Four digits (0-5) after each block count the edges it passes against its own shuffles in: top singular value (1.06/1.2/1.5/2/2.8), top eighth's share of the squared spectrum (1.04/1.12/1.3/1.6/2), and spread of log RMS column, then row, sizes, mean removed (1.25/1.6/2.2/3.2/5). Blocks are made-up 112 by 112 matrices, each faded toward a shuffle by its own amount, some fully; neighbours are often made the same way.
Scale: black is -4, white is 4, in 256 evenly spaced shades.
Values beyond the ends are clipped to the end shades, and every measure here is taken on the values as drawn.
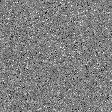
0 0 0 0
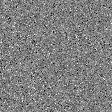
1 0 0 0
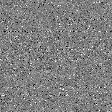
1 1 0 2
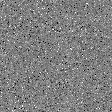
0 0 0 0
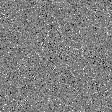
0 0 0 0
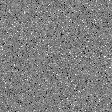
0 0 0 0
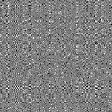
5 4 3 3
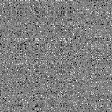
4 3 2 1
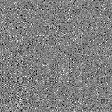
4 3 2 2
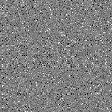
4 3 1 1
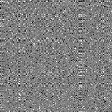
5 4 3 3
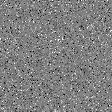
3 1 0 0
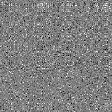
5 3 2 2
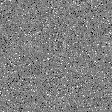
3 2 0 0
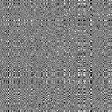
5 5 4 4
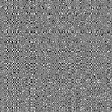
5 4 3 3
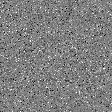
3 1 0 0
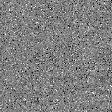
4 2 1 1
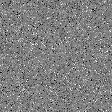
3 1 0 0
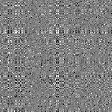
5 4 3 3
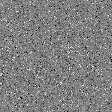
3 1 0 0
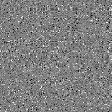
4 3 1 1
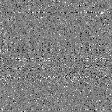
4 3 1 3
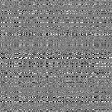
5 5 3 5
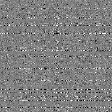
2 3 2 4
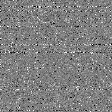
2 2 2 3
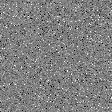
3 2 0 0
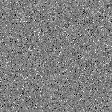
3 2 0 0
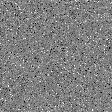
1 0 0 0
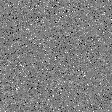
0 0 0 0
